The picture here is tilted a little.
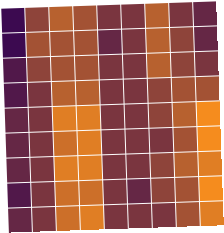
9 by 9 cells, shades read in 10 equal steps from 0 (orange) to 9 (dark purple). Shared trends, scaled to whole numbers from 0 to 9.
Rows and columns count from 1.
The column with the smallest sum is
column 4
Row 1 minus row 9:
2 -1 1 3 0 0 -3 2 6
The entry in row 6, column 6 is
6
